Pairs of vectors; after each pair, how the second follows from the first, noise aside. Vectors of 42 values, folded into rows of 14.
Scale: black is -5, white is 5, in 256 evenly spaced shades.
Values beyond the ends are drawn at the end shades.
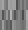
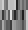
scaled up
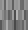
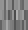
copied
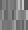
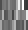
scaled up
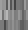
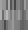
copied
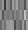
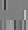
partly zeroed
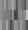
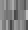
copied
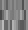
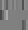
partly zeroed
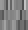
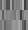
sign-scrambled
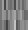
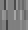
partly zeroed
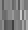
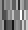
scaled up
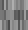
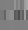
partly zeroed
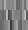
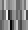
scaled up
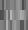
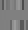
partly zeroed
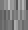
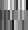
scaled up
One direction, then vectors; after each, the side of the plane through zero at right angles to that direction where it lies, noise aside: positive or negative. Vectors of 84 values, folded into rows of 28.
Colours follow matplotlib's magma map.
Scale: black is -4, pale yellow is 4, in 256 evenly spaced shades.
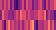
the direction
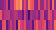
negative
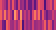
positive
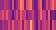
positive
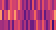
negative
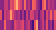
negative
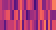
positive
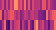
negative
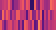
positive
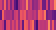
positive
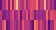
negative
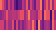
positive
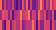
positive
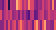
negative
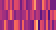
negative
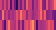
positive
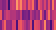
negative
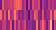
negative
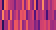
positive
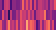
positive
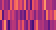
negative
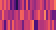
positive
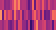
negative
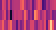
positive
